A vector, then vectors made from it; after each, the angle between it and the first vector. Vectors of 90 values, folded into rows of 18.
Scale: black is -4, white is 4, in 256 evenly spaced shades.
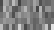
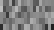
nearly opposite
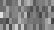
orthogonal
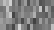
partly aligned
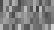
nearly parallel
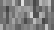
orthogonal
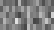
orthogonal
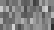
partly opposed
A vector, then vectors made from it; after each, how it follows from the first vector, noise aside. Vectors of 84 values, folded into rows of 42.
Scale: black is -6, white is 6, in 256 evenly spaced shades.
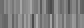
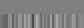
partly zeroed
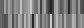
scaled up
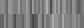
reversed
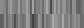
reversed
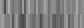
wrapped around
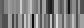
scaled up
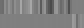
partly zeroed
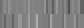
partly zeroed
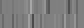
partly zeroed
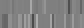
partly zeroed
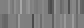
partly zeroed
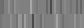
partly zeroed
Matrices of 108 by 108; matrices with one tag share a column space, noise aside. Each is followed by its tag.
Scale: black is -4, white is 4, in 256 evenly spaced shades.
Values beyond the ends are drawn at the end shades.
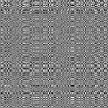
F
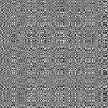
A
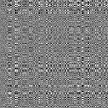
F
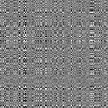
A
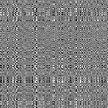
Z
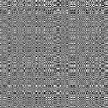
F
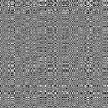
F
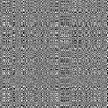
A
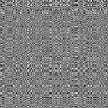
F
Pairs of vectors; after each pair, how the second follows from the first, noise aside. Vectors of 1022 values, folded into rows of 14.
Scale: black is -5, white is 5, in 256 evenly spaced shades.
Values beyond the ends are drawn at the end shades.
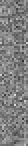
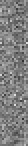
copied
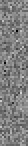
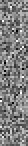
scaled up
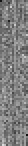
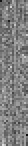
copied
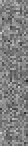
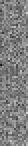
reversed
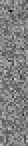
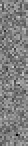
reversed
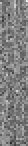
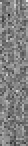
copied
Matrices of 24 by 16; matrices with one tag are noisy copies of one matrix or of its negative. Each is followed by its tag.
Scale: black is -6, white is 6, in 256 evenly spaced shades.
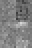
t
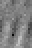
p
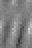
p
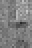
t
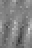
p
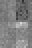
t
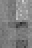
t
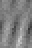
p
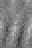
p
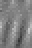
p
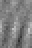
p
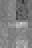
t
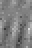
p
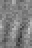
p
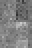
t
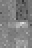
t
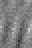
p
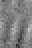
p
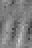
p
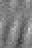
p
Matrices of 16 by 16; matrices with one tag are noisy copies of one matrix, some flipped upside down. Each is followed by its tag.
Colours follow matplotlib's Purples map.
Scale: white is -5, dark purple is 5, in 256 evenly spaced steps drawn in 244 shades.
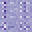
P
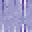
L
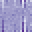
L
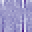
L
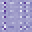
P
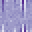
L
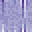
L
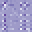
P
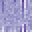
L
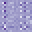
P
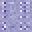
P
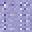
P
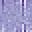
L
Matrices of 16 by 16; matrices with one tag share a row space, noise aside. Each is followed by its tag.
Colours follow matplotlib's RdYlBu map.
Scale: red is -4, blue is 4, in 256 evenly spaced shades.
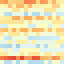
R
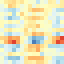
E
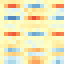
E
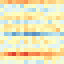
R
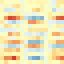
E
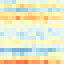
R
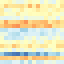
R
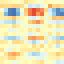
E
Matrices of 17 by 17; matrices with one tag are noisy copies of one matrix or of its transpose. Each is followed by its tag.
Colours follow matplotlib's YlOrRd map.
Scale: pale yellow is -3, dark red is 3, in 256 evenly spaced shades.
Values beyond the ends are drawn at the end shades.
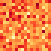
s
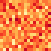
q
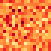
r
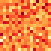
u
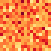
u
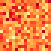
s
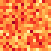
u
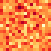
r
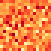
r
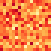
s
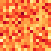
u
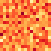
u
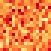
r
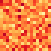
q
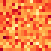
s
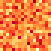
u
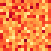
s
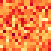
r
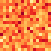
u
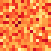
u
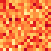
q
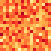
u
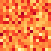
u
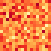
s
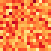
u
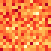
s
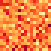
q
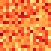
u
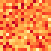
u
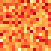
u
